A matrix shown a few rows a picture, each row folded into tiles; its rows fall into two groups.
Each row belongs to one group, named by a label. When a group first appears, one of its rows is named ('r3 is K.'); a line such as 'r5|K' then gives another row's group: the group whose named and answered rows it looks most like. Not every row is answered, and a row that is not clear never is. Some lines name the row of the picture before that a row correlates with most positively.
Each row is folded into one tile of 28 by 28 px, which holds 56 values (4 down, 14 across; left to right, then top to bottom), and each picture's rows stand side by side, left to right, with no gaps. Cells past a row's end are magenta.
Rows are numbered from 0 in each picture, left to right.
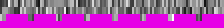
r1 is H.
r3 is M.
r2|H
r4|M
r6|M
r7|H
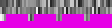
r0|M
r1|H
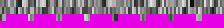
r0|M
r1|M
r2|M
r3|M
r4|H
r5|M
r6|H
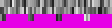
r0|H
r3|M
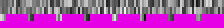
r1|H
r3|H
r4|M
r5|H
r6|H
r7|M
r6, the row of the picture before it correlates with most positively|1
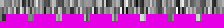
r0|H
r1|M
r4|H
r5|M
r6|H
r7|M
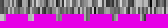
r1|M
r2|M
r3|H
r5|H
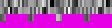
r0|H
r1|H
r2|M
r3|H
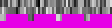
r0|M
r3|M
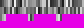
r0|M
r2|M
